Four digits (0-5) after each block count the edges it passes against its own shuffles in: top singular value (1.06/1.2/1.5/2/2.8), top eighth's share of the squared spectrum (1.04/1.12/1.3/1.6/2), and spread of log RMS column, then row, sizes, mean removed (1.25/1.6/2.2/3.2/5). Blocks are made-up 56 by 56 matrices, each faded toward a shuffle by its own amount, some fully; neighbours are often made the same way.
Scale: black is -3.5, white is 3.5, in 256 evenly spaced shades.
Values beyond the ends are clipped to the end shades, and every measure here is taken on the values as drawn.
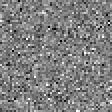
2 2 0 1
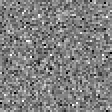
0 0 0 0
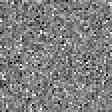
2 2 0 1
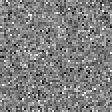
0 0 0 0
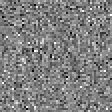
3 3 0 1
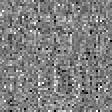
3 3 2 2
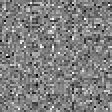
3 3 1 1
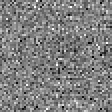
3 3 1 1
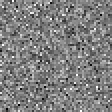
1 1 0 0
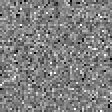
2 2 0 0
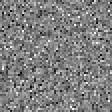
1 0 0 0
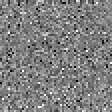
3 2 1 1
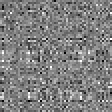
4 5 3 3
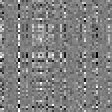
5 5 4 2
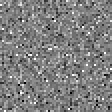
1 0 0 0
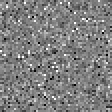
0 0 0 0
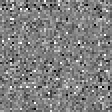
2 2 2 2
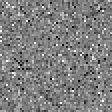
0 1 0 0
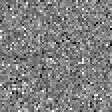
0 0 0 0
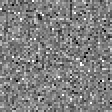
1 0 0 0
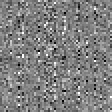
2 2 4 0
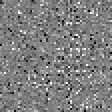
3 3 2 1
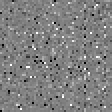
2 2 0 0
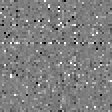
3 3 1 1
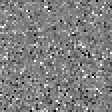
1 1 0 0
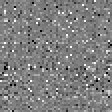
3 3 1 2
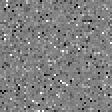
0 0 0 0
